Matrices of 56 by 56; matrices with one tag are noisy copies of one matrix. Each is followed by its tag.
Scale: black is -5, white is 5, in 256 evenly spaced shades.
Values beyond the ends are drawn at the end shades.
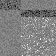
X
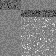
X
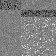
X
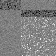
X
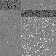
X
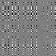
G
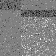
X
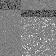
X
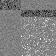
X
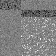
X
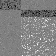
X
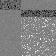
X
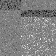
X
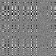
G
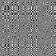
G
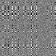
G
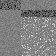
X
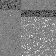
X
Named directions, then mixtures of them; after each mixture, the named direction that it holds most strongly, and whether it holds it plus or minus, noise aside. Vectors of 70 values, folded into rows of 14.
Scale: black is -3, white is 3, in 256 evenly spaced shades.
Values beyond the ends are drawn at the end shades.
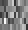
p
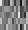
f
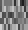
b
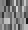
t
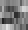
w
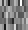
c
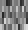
t, plus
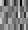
f, plus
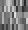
t, minus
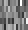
c, plus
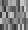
b, minus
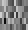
p, minus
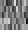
t, plus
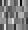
c, minus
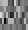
p, minus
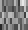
b, minus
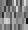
t, plus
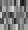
b, plus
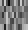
c, plus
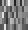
c, minus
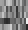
t, minus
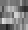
w, minus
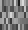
b, minus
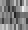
w, plus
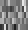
b, minus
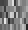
p, plus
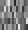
t, minus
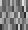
b, minus
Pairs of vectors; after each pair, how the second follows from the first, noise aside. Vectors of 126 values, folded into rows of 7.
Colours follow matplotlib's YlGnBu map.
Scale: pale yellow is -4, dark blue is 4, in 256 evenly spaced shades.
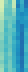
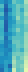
reversed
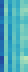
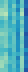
reversed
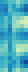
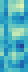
wrapped around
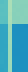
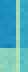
reversed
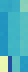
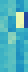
wrapped around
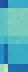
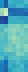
wrapped around
